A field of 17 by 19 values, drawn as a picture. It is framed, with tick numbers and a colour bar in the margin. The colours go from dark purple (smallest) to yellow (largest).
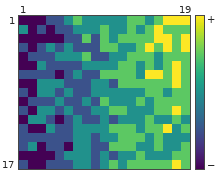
The top right is the ninth with the highest average. There is an overall slope up to the right. The grain is fine, like static. No regular stripes run through it.
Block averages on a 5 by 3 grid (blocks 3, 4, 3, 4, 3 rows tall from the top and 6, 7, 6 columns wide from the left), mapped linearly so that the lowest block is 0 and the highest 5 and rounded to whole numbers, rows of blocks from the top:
035
135
124
134
034
